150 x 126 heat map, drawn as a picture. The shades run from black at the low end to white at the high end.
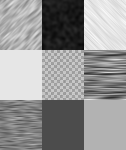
It is made of 3 by 3 panels. Panel 1,1: high, slanting up to the right. Panel 1,2: very low, blotchy, faint in contrast. Panel 1,3: very high, slanting down to the right, faint in contrast. Panel 2,1: very high, flat. Panel 2,2: high, checkered. Panel 2,3: middling, streaked across, strong in contrast. Panel 3,1: middling, streaked across. Panel 3,2: low, flat. Panel 3,3: high, flat.
